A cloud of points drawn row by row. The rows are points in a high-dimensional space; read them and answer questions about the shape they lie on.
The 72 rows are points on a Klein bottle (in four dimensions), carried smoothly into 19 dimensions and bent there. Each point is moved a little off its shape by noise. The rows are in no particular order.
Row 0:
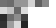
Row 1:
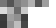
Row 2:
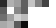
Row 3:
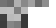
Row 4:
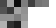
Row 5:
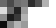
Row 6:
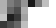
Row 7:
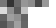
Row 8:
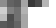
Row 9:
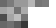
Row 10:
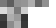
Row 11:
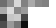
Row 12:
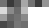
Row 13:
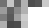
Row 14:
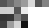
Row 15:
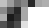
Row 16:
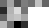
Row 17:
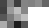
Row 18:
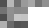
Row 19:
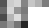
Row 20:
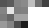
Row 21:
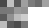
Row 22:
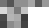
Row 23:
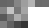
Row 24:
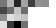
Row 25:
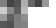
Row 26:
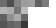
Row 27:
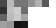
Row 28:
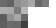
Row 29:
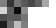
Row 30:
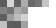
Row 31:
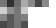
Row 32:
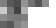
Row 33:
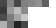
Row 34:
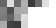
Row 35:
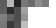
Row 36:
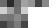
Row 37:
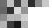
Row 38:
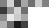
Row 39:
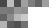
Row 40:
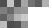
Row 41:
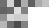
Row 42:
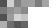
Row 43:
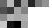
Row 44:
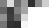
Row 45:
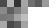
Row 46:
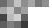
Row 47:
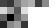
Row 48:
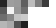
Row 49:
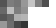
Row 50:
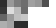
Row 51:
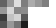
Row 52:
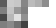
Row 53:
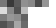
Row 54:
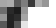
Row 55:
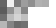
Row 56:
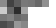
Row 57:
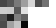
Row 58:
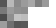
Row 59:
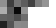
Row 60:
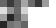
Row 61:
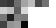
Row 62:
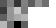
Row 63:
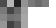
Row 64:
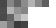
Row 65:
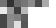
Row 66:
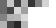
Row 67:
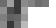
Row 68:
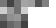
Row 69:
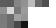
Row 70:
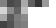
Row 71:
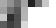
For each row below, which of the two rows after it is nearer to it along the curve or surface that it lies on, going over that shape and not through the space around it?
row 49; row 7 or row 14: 7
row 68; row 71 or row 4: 71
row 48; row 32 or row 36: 36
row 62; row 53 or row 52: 52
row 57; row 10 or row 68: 10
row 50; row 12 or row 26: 26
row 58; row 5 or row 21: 21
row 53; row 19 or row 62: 19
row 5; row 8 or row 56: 8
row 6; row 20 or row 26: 26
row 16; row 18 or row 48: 48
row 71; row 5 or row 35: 5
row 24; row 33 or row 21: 33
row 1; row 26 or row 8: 26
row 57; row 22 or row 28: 22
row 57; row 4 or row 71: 71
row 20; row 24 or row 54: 24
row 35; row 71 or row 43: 43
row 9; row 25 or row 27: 25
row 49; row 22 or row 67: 22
